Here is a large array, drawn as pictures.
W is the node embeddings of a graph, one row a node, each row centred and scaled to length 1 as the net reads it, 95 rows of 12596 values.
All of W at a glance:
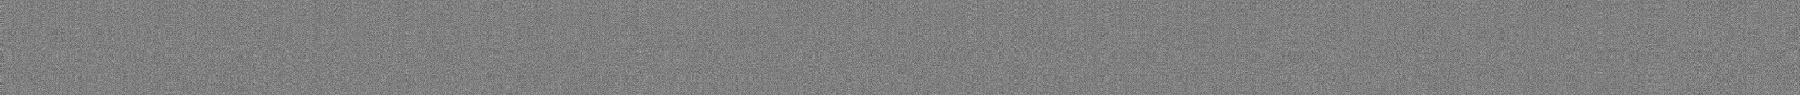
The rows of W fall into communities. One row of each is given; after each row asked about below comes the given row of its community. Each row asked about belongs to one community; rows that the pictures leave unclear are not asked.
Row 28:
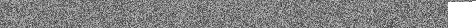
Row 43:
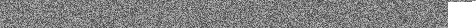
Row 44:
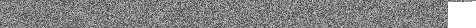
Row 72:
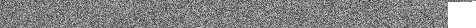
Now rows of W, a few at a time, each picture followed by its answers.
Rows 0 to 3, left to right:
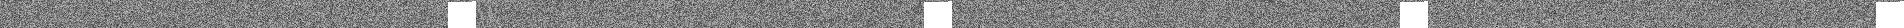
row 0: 72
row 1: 28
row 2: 43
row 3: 43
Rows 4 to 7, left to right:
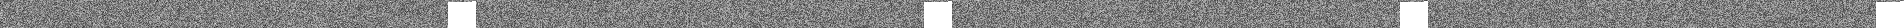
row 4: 44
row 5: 28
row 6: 28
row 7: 28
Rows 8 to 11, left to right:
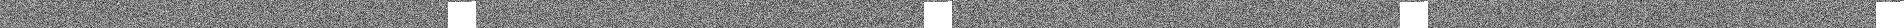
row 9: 43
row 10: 43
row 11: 28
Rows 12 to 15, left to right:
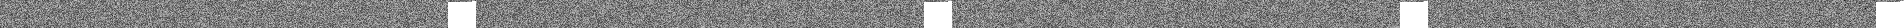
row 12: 72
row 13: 72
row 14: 43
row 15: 43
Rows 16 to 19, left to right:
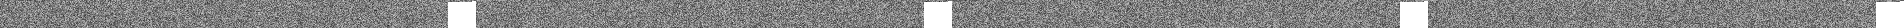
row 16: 72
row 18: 44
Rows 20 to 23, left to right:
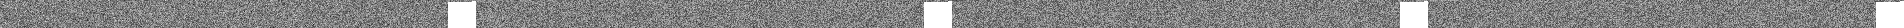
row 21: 28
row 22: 44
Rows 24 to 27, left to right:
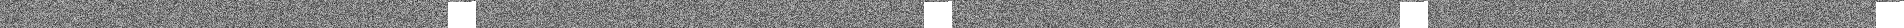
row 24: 43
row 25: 28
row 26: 43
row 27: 28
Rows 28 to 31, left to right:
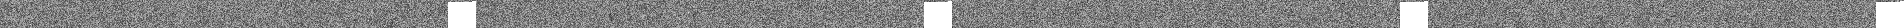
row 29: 72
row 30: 28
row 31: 72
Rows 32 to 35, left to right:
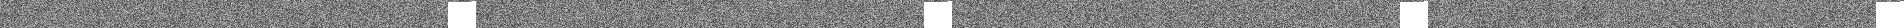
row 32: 72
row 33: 72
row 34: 72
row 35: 28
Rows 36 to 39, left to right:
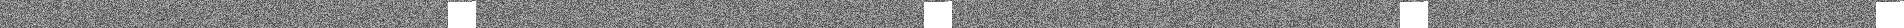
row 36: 28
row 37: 72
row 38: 28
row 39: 72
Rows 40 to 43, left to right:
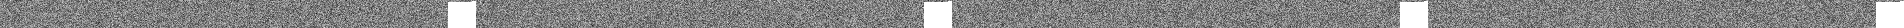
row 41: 72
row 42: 43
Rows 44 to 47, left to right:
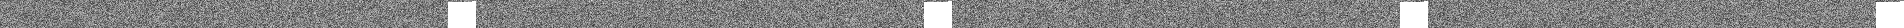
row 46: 43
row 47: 72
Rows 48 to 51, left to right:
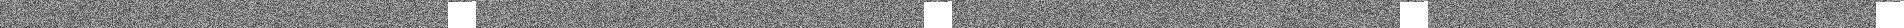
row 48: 28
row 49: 28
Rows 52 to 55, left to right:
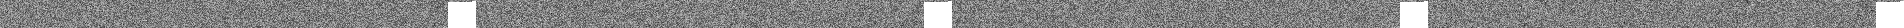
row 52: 43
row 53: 28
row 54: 43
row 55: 43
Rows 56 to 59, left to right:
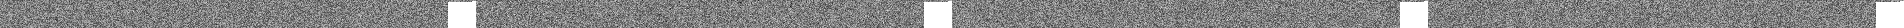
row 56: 43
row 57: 44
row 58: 43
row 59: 44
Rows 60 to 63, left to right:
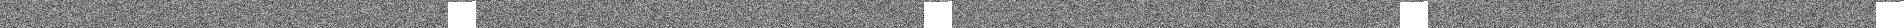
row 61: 44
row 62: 43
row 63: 28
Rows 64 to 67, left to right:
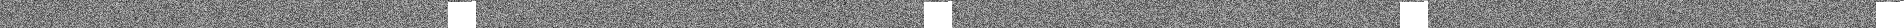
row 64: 72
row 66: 44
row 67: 28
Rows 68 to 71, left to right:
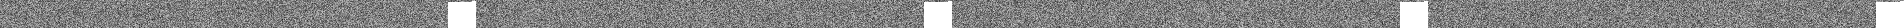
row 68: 72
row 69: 72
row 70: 44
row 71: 44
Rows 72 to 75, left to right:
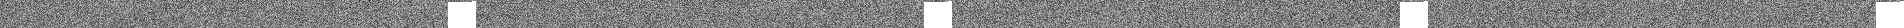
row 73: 72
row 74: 43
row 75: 28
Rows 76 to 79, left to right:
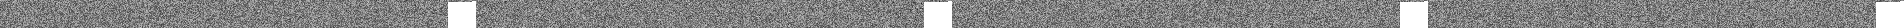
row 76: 28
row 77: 72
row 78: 28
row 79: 28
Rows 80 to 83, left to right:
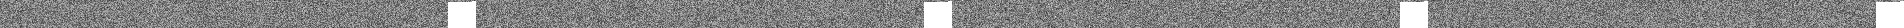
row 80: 43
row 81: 28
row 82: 43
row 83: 44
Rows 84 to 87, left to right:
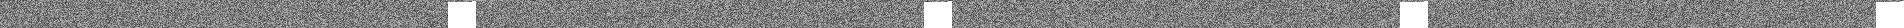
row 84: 44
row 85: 28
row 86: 43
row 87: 28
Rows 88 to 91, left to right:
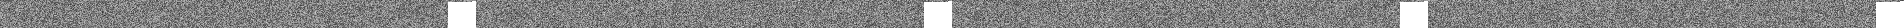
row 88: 44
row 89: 28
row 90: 44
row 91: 28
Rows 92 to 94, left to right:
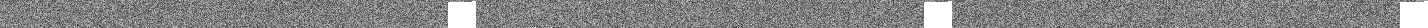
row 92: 43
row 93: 43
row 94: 44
